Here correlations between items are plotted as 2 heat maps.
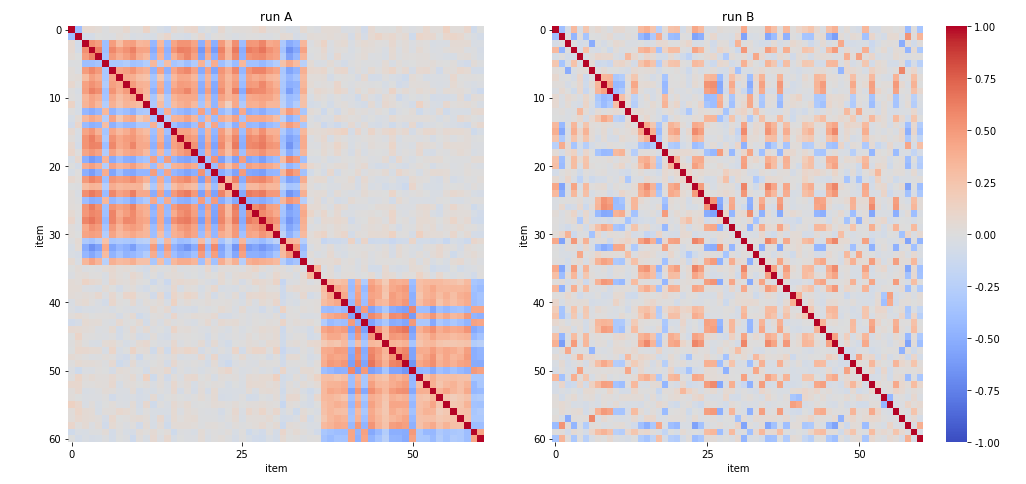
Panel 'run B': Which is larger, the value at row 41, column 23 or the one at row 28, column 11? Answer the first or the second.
the first
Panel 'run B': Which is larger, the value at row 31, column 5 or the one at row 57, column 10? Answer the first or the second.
the first
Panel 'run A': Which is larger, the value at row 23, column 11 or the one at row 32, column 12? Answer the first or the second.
the second
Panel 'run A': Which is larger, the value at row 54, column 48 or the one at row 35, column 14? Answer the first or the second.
the first
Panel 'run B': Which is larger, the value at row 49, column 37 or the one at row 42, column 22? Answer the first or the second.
the first
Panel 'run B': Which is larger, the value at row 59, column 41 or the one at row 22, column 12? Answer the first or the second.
the first
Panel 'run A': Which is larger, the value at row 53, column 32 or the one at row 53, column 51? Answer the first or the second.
the second
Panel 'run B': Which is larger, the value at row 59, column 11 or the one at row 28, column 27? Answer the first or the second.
the second
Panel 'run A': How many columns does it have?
61
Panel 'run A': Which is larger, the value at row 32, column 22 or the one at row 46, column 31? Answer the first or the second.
the second
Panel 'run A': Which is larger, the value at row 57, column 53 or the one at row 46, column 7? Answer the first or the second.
the first
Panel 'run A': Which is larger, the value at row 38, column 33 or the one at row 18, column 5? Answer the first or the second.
the first
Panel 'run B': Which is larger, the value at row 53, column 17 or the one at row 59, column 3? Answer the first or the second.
the second
